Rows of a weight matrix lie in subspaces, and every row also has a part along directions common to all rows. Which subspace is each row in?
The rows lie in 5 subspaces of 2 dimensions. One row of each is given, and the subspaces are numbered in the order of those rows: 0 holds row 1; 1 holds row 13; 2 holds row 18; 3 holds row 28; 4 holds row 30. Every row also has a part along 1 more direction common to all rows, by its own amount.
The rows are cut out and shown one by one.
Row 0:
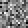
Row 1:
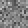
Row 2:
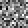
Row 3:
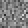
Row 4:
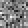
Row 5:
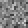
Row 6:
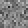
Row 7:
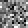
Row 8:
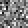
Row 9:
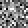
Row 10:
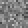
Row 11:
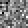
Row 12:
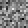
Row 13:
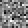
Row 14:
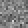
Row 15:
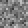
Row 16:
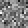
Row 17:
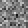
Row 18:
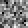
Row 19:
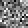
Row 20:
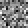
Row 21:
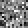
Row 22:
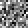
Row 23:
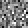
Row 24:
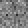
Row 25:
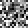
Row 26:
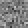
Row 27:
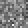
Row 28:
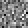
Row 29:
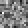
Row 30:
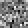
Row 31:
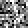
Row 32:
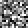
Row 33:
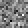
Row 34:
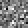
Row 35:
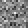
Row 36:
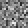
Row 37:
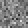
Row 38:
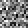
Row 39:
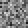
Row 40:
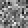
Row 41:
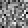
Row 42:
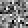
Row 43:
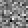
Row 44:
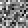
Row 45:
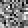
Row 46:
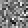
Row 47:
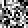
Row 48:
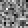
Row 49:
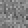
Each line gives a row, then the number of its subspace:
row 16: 0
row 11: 2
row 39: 2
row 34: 4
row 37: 3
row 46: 1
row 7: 2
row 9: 1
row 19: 3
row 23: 3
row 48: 0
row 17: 2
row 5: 2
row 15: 2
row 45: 0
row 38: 2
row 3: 3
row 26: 4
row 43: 1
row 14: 4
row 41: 3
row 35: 2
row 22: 3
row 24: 4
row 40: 0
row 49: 1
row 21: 4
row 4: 4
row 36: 1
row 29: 2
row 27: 0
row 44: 3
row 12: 3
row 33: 1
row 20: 4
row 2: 0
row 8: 2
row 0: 2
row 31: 4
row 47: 3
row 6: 0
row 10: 0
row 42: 4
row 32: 1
